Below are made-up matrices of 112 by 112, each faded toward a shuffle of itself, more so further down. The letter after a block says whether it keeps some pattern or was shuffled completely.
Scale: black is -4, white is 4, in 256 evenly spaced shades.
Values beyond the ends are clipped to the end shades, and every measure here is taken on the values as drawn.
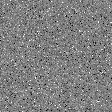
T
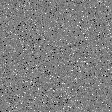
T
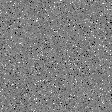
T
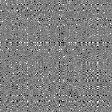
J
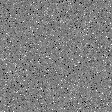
T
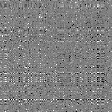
J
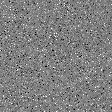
T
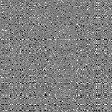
J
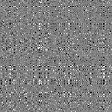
J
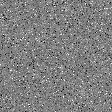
T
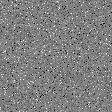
T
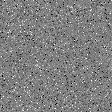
T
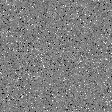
T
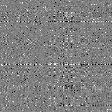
J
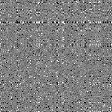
J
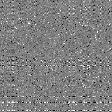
J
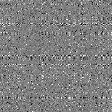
J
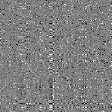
J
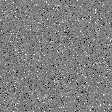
T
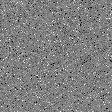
T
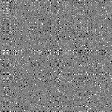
J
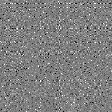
J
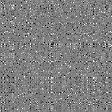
J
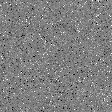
T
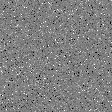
T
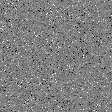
T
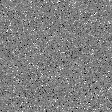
T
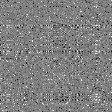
J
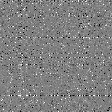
J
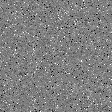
T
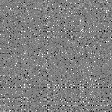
J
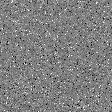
T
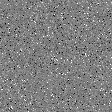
T
